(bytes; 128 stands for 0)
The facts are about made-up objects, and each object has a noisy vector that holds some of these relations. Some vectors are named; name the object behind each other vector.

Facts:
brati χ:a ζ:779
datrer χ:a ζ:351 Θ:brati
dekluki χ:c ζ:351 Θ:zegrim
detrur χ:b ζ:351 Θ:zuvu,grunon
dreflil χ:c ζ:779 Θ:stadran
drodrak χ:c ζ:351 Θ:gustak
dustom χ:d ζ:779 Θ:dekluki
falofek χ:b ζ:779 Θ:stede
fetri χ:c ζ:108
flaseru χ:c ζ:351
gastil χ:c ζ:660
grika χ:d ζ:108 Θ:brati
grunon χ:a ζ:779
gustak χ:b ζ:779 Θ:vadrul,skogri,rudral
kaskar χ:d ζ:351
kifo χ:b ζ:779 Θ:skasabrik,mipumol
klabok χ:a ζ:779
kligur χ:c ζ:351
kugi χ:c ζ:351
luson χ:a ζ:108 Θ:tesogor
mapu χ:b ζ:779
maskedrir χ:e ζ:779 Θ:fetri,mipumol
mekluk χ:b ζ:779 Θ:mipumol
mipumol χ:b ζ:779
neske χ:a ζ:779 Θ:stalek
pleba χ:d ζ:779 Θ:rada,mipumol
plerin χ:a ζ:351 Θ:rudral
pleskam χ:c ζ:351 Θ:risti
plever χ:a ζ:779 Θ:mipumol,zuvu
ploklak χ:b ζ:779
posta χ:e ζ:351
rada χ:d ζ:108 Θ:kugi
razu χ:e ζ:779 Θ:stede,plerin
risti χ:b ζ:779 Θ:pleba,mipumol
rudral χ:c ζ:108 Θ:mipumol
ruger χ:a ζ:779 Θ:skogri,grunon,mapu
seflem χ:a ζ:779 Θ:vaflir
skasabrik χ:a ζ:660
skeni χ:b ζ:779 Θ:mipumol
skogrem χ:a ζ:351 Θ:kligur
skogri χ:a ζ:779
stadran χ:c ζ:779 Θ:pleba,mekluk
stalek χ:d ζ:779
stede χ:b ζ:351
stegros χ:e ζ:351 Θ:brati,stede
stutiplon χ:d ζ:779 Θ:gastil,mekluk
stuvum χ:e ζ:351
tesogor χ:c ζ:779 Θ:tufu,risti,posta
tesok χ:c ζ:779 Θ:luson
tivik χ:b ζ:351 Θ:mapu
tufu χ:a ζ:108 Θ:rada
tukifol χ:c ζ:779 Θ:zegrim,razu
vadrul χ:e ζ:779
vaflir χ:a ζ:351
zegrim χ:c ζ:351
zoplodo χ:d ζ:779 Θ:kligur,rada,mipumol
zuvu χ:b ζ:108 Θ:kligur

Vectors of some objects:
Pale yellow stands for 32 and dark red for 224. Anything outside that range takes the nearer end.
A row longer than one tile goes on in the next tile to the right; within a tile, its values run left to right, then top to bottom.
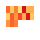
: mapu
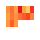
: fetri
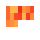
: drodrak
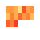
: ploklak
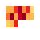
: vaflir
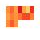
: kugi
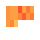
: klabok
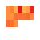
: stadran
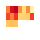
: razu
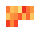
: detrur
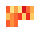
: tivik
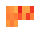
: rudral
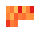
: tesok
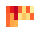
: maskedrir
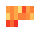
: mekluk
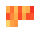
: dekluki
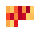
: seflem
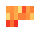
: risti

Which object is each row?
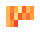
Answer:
stede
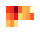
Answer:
vadrul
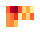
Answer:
posta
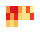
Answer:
stegros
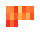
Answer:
stutiplon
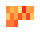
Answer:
gustak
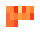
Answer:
kaskar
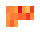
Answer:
kligur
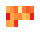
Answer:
grika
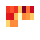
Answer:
stalek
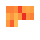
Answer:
skasabrik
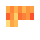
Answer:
brati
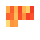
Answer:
zegrim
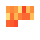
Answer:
mipumol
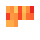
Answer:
tukifol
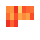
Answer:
zoplodo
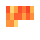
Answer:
ruger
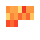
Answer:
zuvu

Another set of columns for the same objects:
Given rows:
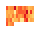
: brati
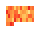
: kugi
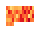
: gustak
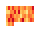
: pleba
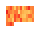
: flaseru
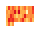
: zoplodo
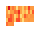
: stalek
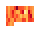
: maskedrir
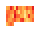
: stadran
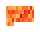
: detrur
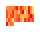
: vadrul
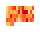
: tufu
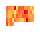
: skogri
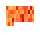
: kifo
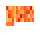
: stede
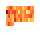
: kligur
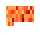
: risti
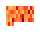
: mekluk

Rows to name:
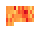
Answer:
ruger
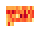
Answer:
zuvu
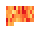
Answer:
plerin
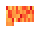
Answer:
falofek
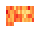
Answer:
zegrim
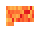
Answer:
tivik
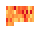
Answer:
datrer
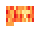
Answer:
dekluki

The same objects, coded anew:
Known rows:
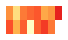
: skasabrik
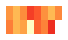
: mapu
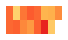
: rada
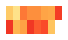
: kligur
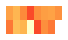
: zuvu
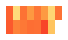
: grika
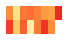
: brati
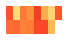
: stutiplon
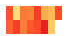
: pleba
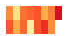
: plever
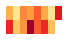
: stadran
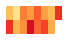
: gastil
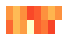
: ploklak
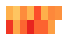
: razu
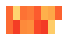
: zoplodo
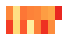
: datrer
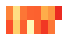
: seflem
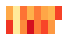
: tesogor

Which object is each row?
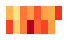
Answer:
tukifol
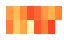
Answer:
detrur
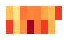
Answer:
drodrak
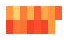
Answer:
maskedrir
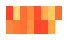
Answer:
dustom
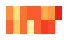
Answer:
ruger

